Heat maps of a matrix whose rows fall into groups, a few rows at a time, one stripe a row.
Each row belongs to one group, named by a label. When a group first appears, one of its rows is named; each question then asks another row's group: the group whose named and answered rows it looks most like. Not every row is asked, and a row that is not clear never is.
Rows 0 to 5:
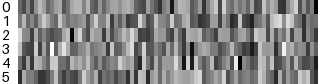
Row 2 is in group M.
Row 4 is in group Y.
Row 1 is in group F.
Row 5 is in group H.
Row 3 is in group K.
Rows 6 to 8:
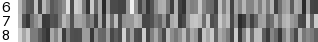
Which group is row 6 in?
M
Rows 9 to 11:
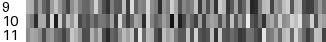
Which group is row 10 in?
K
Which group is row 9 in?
F
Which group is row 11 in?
F
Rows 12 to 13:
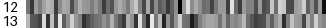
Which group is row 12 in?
Y
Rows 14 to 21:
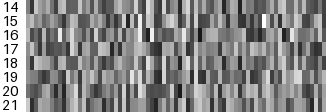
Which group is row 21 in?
M
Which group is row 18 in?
Y
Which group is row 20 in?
M
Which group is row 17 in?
M
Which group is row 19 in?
F
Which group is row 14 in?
Y
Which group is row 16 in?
K
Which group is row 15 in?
F
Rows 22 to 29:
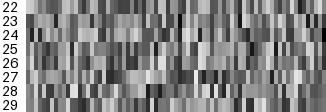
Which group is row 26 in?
H
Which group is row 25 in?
H
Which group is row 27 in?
F
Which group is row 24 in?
Y
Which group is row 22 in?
H
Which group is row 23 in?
Y
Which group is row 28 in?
M
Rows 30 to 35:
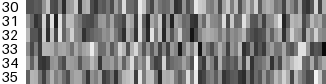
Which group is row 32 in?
K
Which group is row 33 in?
Y
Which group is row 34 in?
F
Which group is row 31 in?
K
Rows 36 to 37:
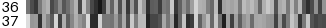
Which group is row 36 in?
M
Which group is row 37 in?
M
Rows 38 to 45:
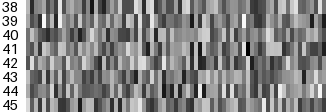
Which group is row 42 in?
F
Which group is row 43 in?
K
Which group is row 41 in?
Y
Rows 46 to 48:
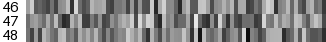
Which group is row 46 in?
H
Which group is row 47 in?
F
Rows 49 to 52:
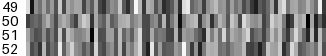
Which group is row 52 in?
K
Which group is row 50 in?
Y
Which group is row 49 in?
K
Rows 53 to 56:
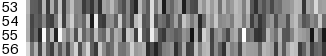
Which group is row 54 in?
K
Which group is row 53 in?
K
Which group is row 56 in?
M
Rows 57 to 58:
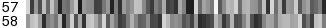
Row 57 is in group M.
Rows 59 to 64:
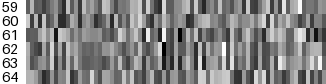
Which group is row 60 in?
M
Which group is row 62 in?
K
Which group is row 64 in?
H
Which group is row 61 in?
Y
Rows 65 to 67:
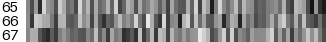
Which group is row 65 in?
Y
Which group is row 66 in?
Y
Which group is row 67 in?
H
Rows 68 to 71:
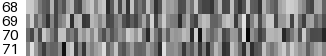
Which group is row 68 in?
F
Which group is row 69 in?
H
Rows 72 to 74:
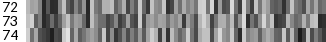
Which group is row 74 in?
H
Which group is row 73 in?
H
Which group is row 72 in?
H
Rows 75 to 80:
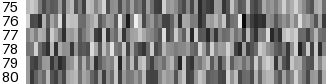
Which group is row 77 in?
F
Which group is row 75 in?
F
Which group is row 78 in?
H
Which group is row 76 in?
K
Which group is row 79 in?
M
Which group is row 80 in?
M
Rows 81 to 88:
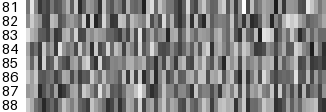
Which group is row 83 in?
H
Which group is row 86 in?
H
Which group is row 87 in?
M
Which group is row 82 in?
F
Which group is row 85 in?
M
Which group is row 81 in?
H
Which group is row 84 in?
Y
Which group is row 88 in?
H
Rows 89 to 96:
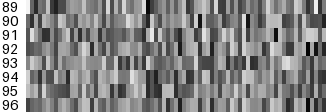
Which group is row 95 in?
M
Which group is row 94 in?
M
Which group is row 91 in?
H
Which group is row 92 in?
Y
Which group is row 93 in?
F
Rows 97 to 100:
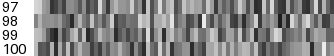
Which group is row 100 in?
K
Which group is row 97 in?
H
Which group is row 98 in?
F
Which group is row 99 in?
H
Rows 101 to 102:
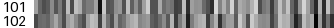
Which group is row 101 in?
K
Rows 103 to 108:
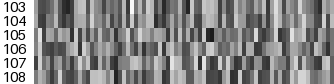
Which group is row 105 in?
F
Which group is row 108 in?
F
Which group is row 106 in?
H
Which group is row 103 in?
M
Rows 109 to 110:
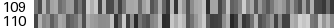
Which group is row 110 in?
F
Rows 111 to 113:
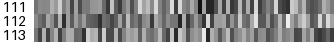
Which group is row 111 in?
F
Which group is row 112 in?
K
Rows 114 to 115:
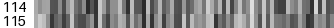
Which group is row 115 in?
H
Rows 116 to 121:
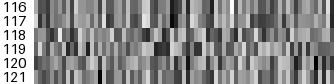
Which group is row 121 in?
K
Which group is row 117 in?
K
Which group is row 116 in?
K
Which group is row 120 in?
Y
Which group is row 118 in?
F
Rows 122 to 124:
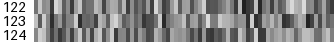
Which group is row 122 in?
F
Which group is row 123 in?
H
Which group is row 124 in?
F
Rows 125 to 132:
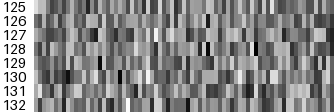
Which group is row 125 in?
H
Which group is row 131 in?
F
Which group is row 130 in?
M
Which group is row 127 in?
H
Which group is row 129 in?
K
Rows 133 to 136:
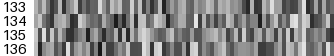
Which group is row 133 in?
H
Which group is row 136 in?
K
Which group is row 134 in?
F
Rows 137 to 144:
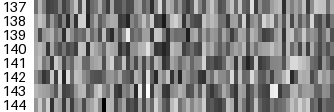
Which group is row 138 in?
M
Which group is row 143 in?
F
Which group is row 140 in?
M
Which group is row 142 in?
K
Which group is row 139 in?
Y
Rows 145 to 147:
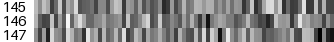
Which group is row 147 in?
Y
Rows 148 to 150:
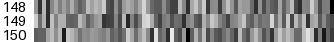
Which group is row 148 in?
Y
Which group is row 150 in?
Y
